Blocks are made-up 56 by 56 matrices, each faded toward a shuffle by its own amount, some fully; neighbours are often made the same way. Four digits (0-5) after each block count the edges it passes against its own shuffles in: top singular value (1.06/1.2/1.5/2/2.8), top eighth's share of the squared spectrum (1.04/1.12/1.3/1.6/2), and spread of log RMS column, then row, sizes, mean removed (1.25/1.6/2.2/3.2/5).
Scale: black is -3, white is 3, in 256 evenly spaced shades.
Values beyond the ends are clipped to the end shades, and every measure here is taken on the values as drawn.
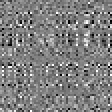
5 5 3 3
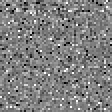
0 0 0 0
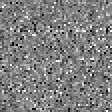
1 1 1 1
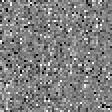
0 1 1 1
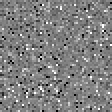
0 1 0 0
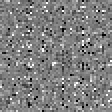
2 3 2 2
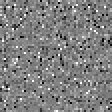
1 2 1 1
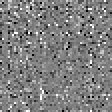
2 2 2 1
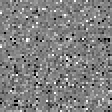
2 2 1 2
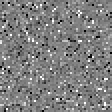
0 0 0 0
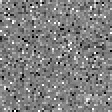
1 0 0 0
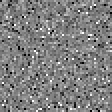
1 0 0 0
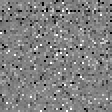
2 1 1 1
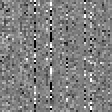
3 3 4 0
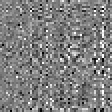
4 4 3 2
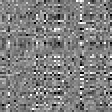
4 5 3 3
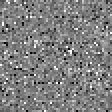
1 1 0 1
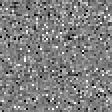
1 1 0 1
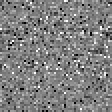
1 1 0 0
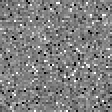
0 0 0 0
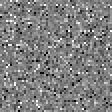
0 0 0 0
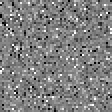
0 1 1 1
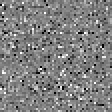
1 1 0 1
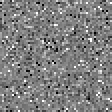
1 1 0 1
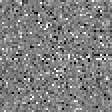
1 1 0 1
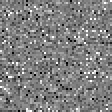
1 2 0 2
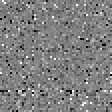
2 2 1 1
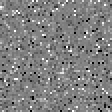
0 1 0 0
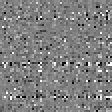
2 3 2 3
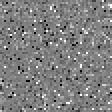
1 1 0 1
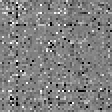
2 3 2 2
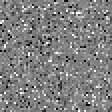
0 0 0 0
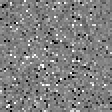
1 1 1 0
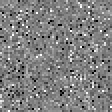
1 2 1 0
